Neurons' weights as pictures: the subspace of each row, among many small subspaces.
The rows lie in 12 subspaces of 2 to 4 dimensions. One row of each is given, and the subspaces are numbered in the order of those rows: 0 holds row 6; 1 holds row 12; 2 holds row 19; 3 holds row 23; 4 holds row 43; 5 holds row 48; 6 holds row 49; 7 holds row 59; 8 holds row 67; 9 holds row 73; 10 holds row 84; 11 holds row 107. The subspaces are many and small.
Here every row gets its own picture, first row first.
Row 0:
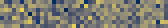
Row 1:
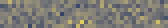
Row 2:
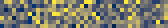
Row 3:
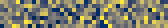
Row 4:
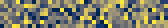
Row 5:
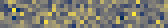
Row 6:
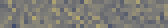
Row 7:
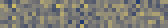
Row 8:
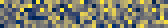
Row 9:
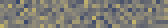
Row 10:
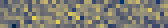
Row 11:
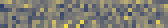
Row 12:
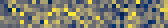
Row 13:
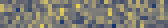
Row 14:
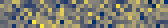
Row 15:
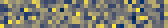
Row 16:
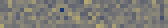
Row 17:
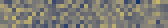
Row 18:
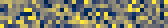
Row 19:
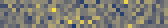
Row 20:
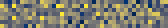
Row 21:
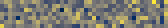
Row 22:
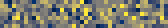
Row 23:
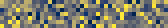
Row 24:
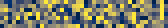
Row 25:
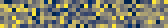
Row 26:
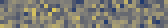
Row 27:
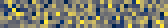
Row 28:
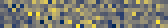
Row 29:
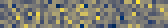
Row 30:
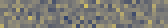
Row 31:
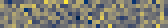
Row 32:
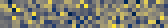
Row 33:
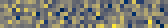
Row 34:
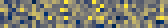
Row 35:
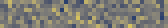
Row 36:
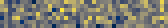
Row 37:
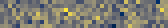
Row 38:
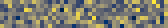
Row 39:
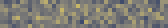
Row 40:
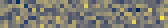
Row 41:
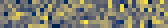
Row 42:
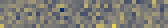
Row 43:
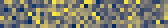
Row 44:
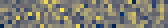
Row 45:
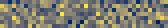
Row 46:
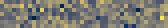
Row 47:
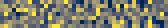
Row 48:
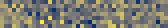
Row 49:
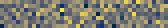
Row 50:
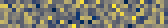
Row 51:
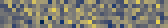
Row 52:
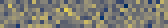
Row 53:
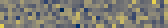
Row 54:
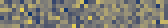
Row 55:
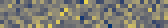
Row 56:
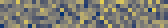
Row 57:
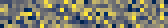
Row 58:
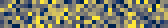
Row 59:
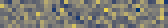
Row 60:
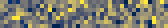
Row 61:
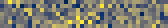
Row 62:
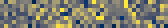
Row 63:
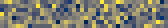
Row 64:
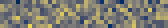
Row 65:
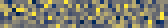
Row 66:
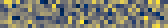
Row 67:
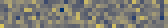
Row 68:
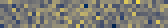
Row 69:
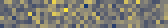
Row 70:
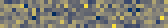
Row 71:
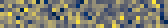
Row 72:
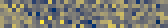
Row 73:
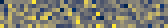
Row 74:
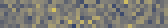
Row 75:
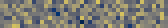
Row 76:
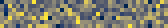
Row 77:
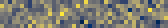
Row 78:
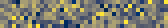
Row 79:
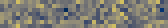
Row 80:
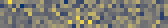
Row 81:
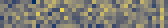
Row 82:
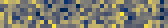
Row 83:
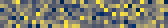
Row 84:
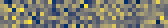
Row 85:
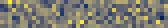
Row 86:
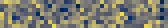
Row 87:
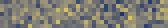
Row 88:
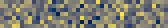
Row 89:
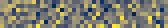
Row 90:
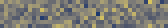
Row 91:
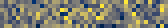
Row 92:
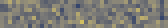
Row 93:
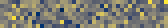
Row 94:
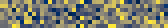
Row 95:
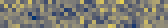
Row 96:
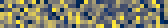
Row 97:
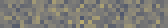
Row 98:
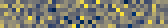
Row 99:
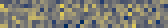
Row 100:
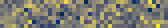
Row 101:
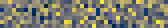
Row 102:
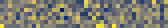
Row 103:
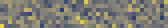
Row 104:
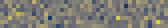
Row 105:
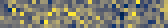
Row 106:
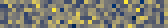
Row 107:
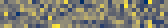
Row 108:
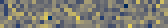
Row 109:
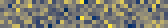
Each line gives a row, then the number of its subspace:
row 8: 10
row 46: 10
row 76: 9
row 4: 0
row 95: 10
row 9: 10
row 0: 4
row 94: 0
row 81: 1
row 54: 4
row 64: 6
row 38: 5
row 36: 9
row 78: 7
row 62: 9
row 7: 0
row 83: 7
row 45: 6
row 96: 4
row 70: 10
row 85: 6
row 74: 2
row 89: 1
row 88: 3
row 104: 9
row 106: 2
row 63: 1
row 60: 9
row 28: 5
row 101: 9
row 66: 0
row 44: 8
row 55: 8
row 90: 9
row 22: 0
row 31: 7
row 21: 5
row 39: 0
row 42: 6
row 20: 0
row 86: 1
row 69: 4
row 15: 2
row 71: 4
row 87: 1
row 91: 11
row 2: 4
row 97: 3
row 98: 2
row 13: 7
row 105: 1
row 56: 6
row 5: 1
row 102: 6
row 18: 3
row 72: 5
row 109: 8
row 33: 11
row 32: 11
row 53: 5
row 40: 10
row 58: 8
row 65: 11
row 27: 11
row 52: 11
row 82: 1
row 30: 2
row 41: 11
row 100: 7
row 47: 11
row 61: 7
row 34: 9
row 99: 10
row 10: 0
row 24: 8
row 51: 5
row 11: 10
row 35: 8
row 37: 11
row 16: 6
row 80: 7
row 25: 10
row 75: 3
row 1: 8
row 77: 7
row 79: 11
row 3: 0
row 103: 3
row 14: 7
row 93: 7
